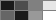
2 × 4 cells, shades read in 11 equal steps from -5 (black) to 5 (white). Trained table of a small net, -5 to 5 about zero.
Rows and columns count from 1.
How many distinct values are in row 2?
4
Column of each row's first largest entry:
4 4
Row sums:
-2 1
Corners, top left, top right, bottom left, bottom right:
-4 4 -1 5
